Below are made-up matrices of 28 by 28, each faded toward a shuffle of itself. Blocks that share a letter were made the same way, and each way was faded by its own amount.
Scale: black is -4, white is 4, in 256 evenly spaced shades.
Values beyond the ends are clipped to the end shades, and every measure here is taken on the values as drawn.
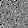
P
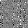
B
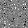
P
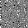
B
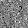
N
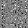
B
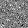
N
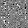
B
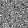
N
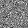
N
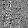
B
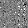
B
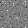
P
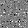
P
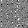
B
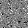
P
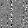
B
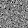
N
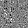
B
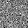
N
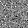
N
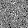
N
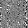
B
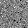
N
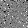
P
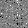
P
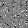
P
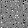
P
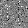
P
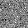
N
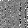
B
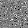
P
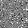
P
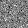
N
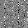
B
